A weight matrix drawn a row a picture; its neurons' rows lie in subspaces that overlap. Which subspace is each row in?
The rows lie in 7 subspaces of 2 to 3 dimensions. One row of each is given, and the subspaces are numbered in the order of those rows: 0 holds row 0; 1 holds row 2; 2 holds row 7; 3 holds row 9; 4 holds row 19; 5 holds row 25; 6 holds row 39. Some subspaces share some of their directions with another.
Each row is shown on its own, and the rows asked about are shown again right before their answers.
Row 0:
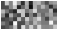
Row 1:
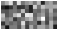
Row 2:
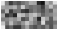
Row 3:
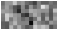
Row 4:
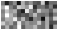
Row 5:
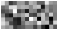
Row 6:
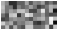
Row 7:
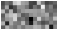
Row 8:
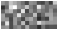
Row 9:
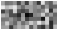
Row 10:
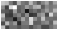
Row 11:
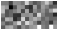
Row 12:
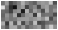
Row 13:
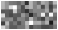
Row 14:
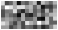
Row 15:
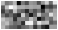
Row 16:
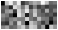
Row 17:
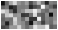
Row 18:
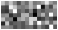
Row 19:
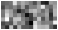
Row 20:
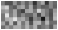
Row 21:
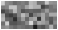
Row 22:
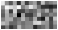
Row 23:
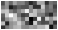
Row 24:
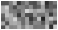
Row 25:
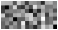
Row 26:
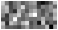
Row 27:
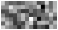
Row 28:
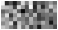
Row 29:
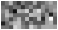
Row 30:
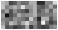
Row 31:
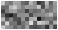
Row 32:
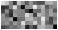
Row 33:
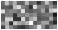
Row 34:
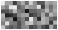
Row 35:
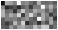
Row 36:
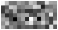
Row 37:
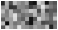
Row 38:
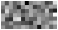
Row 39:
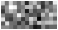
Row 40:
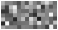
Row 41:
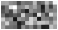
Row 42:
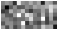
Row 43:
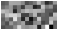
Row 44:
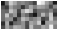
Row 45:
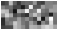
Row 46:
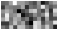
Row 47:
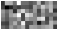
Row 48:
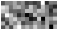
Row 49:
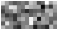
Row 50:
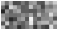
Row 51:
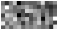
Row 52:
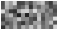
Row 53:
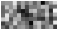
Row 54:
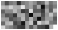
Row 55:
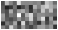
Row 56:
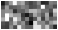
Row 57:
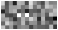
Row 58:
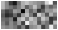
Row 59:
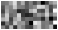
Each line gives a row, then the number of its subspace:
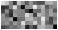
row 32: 5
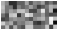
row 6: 4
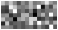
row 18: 1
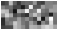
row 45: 2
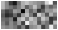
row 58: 6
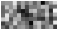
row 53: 4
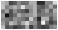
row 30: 1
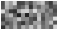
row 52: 0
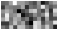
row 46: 4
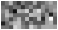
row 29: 2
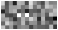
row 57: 0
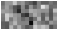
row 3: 4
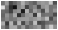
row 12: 6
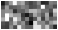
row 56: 4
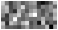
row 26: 1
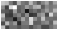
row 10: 3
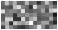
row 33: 6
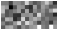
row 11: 6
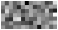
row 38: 6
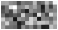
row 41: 0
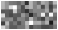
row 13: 3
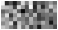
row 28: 0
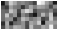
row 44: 1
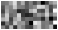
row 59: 4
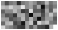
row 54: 5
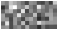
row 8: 6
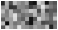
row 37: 2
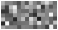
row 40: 1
